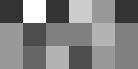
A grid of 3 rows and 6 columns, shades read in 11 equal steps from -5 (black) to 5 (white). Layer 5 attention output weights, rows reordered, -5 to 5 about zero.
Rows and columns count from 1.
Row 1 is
-3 5 -3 3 1 -3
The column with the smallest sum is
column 6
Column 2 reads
5 -2 -1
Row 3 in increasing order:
-2 -1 0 1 1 2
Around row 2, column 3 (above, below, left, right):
-3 2 -2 0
